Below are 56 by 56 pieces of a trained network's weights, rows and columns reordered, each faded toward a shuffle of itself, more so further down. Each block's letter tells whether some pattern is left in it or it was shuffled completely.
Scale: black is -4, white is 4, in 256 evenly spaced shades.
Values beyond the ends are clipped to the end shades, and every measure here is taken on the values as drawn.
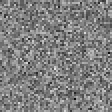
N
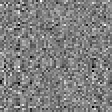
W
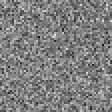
N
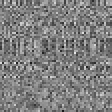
W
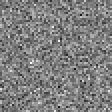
N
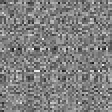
W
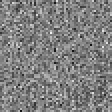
W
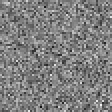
N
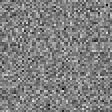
W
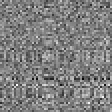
W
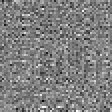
W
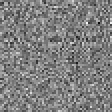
W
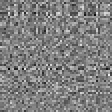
W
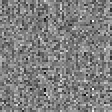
W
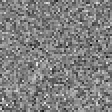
N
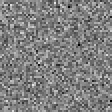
N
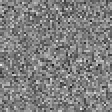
N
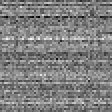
W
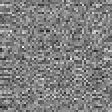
W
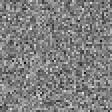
N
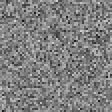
N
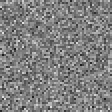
N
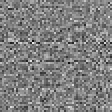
W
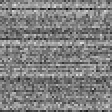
W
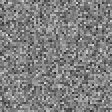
N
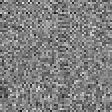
W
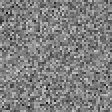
N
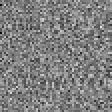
W
